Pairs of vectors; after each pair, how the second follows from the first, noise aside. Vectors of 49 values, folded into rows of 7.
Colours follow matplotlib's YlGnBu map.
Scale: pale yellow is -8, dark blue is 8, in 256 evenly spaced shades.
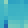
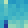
scaled up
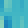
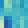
scaled up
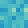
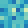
scaled up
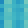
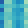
scaled up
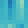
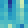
scaled up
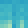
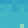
partly zeroed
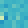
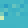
partly zeroed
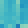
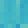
shrunk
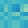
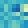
scaled up
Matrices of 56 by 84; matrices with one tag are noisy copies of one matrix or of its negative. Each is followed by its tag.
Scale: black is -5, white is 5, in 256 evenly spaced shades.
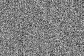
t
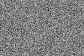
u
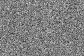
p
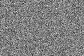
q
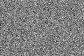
u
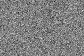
p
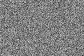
q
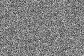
q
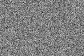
q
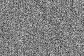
t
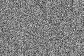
t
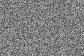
q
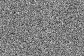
p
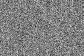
t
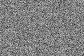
q
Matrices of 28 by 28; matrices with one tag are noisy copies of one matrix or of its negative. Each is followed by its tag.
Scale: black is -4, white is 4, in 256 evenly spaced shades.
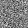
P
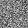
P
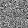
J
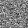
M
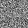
J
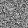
M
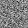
P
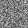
P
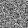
M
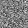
P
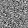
P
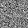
J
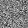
P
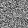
J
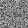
J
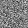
P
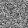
M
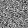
P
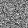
M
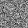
M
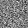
P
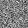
P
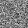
M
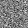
P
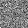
J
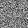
J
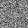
J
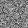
M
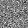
P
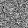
M
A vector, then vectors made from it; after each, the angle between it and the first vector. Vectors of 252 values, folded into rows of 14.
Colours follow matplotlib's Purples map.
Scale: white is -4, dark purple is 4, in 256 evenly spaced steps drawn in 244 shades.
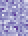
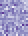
partly aligned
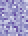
nearly parallel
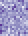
orthogonal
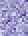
partly opposed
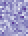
partly aligned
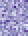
nearly opposite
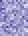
partly aligned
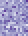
nearly opposite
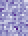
nearly parallel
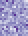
nearly parallel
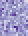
nearly parallel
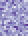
nearly parallel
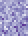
partly aligned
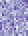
partly opposed
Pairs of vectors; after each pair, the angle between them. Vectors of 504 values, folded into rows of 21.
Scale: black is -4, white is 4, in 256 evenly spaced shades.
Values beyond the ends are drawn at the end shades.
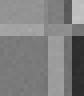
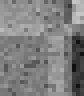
nearly parallel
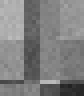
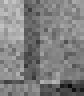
nearly parallel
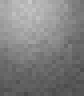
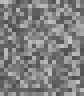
orthogonal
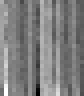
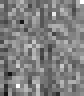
partly opposed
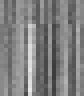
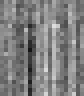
nearly opposite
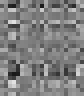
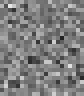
partly opposed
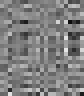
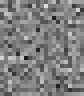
partly opposed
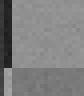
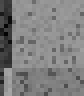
nearly parallel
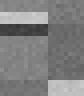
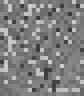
orthogonal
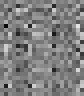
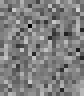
partly aligned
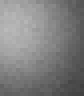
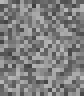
orthogonal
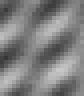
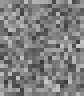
orthogonal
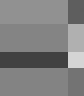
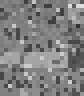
partly opposed
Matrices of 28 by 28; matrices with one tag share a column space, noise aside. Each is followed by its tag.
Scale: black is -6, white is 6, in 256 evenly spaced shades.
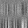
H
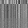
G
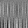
H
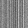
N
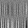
H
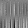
H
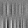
H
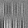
H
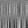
H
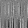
H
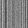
N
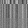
G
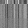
G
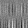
H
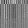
G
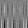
H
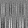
H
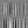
H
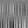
H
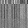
G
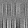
H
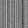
N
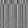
G
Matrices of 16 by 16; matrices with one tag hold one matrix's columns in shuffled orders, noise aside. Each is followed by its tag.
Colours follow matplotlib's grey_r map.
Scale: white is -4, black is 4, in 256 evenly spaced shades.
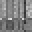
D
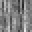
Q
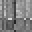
D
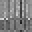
D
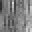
Q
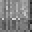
D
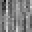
Q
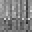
D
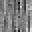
Q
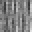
Q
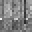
D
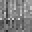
D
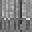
D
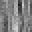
Q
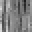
Q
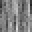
Q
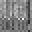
D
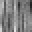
Q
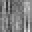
Q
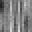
Q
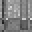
D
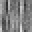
Q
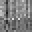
D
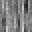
Q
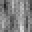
Q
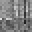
D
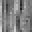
Q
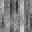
Q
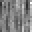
Q
